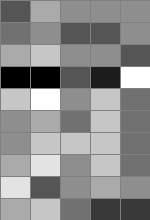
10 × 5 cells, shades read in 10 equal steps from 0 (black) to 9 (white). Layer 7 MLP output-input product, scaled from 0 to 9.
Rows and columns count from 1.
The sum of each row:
24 20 26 13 32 26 30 30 27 21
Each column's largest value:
8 9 7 7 9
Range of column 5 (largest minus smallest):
7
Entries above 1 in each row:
5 5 5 2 5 5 5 5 5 5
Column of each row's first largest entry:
2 2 2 5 2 4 2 2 1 2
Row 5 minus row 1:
4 3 0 2 -1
